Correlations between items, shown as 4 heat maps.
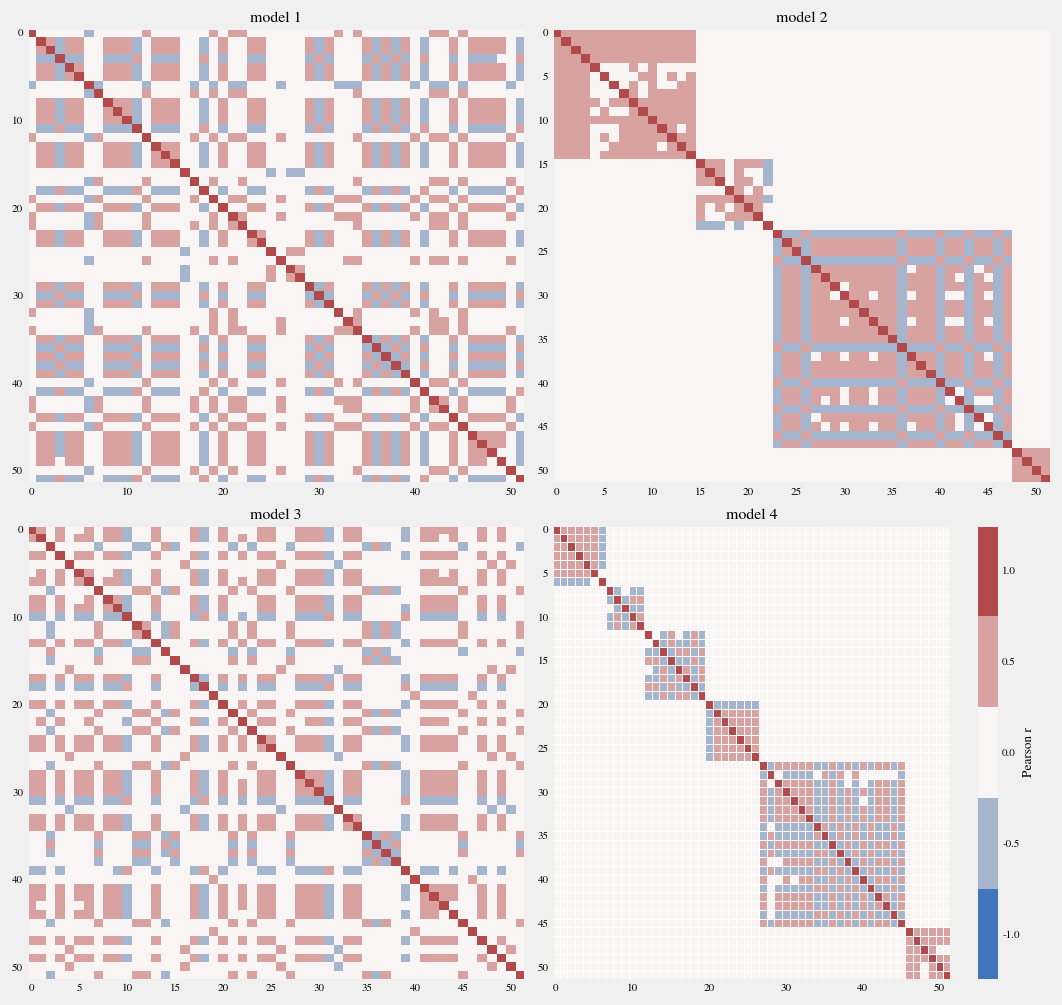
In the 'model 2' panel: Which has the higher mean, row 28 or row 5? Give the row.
28
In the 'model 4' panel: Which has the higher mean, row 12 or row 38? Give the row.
38
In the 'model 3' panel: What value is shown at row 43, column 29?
0.5
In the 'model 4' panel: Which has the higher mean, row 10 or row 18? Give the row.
10
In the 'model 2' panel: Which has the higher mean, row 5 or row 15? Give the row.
5
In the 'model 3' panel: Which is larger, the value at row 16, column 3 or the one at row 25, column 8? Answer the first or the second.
the second
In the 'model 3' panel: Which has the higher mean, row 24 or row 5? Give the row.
24
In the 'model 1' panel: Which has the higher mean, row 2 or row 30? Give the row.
2
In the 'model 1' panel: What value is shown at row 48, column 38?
-0.5
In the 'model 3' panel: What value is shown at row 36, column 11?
-0.5
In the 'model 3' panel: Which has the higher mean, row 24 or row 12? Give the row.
24
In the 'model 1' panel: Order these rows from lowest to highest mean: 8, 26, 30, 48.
30, 26, 48, 8
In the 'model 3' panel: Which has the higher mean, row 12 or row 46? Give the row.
12
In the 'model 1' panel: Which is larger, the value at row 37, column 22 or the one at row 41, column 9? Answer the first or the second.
the first
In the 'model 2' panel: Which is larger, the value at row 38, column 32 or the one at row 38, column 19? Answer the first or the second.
the first
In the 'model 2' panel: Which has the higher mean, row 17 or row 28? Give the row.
28
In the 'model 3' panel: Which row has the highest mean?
6
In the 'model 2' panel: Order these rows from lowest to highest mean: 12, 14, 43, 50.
43, 50, 12, 14
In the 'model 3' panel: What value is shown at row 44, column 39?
-0.5
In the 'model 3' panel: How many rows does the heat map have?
52
